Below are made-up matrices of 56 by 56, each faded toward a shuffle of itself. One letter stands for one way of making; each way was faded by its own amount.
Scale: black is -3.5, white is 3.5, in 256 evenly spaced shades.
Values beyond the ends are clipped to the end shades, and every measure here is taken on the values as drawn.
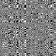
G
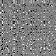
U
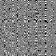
G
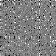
U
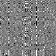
G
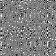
U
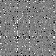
U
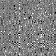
U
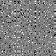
U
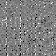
U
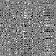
U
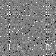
U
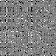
U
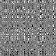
G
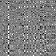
G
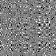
U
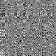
U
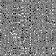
U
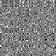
U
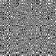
G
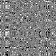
U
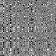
G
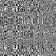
G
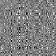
G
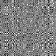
G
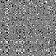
U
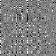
G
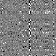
G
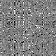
U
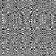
G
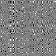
G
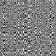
G
